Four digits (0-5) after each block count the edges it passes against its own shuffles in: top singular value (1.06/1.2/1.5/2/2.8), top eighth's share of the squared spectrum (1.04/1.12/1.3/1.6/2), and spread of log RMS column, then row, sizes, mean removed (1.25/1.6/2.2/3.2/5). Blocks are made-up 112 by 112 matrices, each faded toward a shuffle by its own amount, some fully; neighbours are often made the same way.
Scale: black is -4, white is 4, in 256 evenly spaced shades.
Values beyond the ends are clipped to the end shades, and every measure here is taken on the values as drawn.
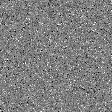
0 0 0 1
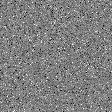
0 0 0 0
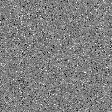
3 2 1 0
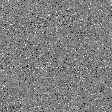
1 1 0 1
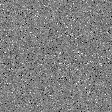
1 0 0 0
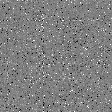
3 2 1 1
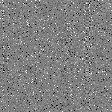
3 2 1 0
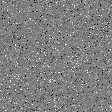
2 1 0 0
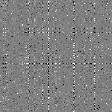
5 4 3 2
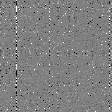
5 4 2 1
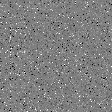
3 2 0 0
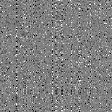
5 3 3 2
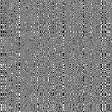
5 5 4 3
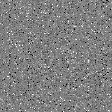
3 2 1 1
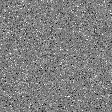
0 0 0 0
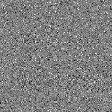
4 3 2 2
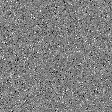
2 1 0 0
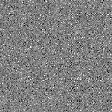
4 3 1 1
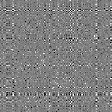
5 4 3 3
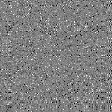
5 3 2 2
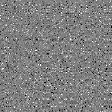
4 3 2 2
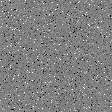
2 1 0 0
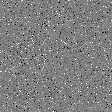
0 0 0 0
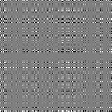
5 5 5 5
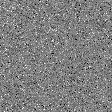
2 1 0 0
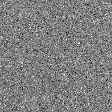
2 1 0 0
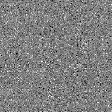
4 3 1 1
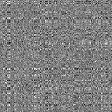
5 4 3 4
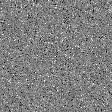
1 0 0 0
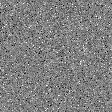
2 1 0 0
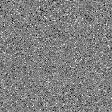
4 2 1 1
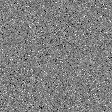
0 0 0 0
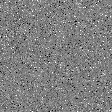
0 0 0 0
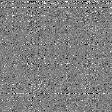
2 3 3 3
